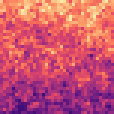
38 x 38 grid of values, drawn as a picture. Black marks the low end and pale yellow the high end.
Odd rows or columns: none. Slope: up to the top. Average level on the scale: 60%.
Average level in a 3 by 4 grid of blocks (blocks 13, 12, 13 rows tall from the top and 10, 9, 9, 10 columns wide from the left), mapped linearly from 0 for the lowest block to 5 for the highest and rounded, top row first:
4455 / 3332 / 0000
